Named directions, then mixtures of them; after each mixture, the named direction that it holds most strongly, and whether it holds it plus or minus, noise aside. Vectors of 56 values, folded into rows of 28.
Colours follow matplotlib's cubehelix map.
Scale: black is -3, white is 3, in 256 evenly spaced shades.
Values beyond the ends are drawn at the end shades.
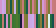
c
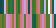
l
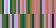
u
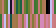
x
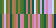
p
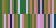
c, minus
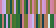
c, plus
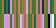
u, minus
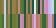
p, plus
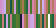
c, plus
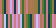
c, minus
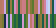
c, plus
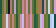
l, plus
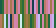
c, minus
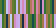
u, plus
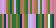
c, plus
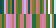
l, plus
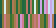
p, plus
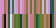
x, minus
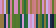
c, plus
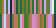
p, plus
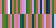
u, plus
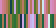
c, plus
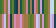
p, plus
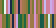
u, plus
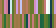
x, minus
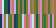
u, minus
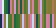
u, minus
